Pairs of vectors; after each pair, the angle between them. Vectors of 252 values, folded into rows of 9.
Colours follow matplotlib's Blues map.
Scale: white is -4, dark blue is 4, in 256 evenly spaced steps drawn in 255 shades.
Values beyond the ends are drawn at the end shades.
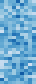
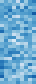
nearly opposite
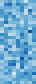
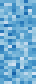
nearly opposite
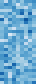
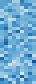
orthogonal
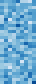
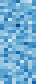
nearly parallel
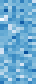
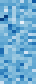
nearly opposite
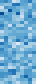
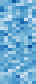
partly opposed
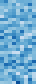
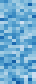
nearly parallel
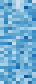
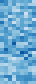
orthogonal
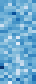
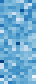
partly opposed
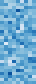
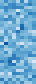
nearly opposite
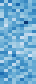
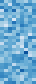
partly aligned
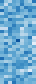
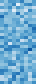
orthogonal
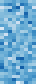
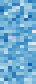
partly opposed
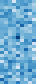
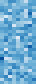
partly opposed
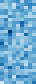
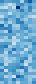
partly aligned
